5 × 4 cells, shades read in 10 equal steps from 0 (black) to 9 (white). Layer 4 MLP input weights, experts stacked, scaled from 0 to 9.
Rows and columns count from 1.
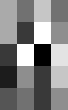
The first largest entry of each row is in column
3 3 2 4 4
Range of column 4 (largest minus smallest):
4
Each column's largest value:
6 9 9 8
